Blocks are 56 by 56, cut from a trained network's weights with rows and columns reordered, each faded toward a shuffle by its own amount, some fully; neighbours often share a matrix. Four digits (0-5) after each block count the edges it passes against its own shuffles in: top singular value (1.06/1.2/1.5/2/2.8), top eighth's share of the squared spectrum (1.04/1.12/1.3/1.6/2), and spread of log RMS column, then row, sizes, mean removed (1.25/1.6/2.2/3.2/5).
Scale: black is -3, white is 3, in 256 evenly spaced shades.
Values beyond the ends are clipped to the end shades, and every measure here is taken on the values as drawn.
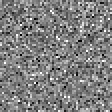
2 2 0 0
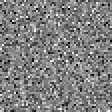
0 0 0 0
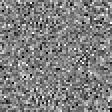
2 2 1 0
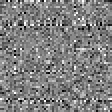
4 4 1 3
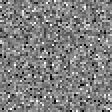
1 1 0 0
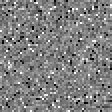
0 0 0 0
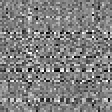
4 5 1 4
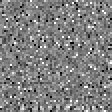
2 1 0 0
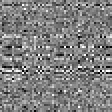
4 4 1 3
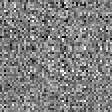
4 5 2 2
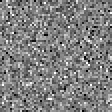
1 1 0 0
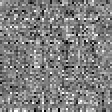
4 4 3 3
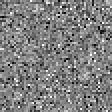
1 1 0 0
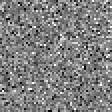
0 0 0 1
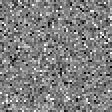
1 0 0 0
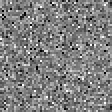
2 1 0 0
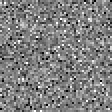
0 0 0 0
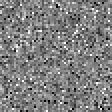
0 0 0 0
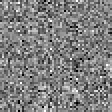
3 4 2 2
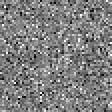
0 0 0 0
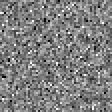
1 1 0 0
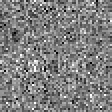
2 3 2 1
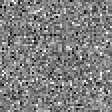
1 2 0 0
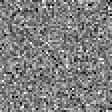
1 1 0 0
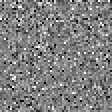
2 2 0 1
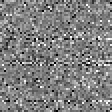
3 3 0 2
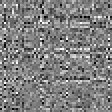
4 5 2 3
